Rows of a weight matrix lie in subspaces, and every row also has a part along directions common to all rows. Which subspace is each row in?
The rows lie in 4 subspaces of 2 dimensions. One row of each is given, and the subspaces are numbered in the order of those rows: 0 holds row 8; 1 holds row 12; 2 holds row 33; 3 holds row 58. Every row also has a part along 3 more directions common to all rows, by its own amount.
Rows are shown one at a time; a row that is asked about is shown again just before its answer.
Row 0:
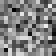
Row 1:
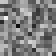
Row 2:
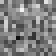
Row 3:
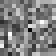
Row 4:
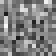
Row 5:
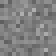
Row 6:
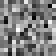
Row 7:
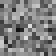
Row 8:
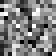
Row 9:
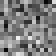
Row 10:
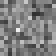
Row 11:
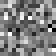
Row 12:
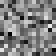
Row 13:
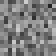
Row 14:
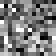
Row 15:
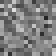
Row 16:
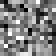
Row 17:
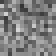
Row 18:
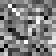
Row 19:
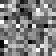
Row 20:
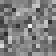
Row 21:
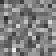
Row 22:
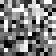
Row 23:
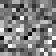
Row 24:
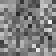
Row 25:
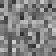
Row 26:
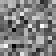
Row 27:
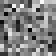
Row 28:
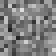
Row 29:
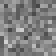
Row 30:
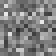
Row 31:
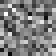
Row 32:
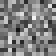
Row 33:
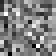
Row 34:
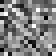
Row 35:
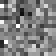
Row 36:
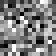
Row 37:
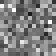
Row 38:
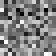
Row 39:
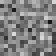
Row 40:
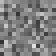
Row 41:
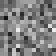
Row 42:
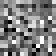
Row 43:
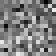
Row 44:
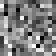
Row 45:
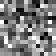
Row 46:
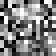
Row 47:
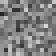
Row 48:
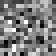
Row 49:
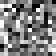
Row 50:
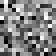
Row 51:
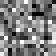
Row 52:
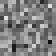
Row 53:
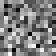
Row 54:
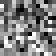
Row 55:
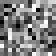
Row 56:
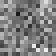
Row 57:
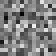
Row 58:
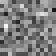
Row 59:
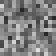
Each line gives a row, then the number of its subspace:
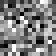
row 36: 2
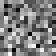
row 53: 2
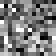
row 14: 1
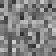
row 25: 0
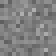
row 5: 0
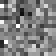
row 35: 0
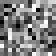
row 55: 1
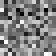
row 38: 0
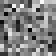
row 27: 1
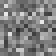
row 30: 1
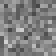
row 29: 2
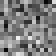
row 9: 3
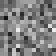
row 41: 1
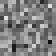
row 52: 2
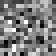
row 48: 2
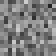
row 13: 0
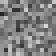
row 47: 3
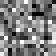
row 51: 0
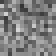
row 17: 3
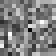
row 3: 1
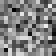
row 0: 3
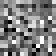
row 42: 2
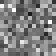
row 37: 1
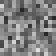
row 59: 3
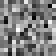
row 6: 0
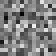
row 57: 1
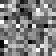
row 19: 0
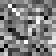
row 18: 3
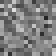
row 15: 0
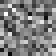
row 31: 1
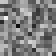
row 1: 0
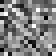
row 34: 0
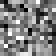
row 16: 3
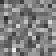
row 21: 2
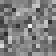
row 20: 1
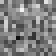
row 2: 3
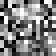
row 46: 3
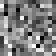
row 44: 2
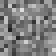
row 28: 3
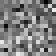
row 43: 3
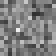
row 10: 0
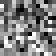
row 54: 3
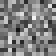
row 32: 0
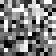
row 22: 3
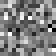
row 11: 1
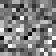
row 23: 2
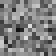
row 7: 2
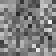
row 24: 1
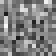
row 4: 3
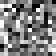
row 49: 1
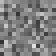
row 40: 2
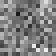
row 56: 1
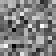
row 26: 2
